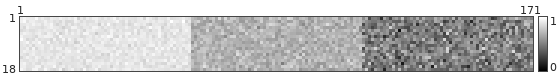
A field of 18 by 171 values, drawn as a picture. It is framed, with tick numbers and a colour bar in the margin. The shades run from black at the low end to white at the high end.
The table splits into one row of 3 panels. Panel 1,1: very high, fine-grained, faint in contrast. Panel 1,2: high, fine-grained. Panel 1,3: middling, fine-grained, strong in contrast.
